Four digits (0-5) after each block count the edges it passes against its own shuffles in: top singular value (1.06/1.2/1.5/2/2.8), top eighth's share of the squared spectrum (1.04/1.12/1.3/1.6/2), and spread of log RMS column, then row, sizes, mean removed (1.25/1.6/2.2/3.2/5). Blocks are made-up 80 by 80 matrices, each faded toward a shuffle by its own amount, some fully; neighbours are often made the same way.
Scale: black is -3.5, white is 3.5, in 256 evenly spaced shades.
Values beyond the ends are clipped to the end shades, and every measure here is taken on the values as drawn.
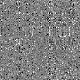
4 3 2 1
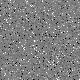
1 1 0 0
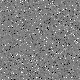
0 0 0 0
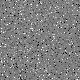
1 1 0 0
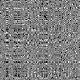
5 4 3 2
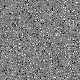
3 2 1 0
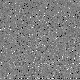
3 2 0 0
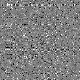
4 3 1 2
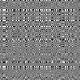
5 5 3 4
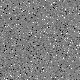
2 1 0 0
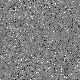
0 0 0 0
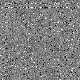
3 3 1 2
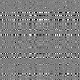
5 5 3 4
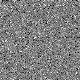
1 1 0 2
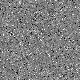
1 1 0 0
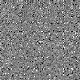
4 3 2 2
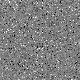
2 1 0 0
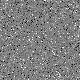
0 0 0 0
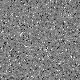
0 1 0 0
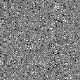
3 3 2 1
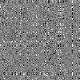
4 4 3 2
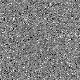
3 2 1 1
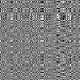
5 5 4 4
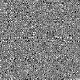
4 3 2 2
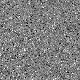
2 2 0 0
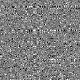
4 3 1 2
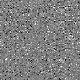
4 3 2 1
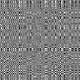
5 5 4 4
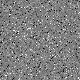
2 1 0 0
